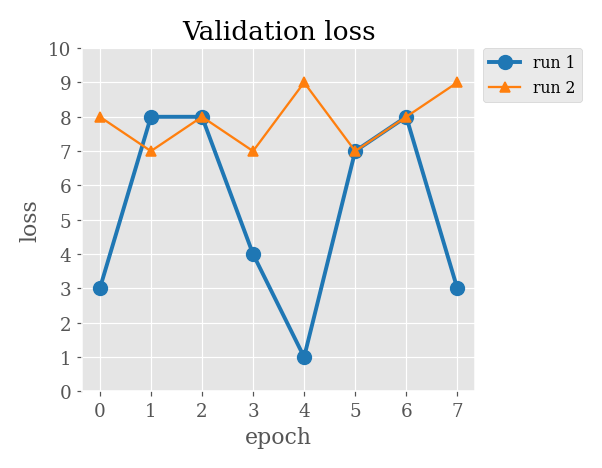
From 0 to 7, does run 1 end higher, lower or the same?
the same
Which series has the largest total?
run 2
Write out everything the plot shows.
Title: Validation loss
x-axis: epoch, ticks 0 1 2 3 4 5 6 7
y-axis: loss, ticks 0 1 2 3 4 5 6 7 8 9 10
Legend: run 1, run 2
Values:
run 1: 3 8 8 4 1 7 8 3
run 2: 8 7 8 7 9 7 8 9
